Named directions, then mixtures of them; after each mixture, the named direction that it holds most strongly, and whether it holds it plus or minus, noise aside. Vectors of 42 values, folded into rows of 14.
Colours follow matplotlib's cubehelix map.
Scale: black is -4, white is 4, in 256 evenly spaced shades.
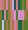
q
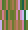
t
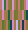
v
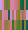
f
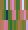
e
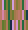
v, plus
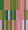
f, minus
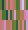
e, plus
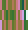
t, plus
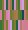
v, minus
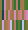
v, minus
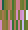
t, plus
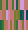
t, minus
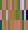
t, minus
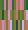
v, minus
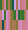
q, minus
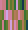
e, minus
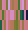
t, minus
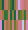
f, minus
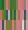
f, minus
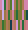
v, plus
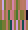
v, plus
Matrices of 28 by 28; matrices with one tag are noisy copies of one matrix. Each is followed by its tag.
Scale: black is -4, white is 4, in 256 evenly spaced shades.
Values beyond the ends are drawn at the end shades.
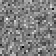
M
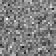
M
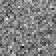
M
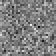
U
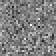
U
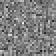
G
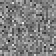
G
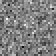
M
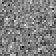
M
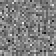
G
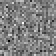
G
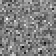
M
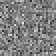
G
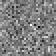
U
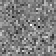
U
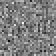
G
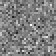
U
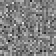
G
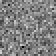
M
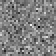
U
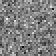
M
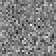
U
